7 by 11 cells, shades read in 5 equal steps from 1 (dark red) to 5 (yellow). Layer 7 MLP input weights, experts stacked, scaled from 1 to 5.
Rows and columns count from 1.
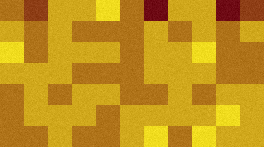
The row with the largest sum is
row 6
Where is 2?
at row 1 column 2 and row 1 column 11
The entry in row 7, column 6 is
4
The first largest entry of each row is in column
5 1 1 1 2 10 7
